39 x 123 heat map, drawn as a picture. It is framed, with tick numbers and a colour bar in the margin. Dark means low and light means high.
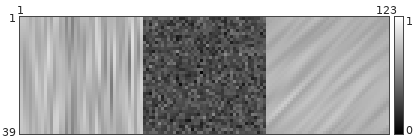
The table splits into one row of 3 panels. Panel 1,1: high, streaked downward. Panel 1,2: low, fine-grained. Panel 1,3: high, slanting up to the right, faint in contrast.
